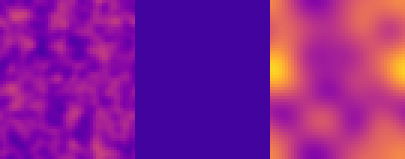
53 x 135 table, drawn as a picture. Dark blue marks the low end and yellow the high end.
The table splits into one row of 3 panels. Panel 1,1: low, blotchy. Panel 1,2: very low, flat. Panel 1,3: middling, smooth, strong in contrast.
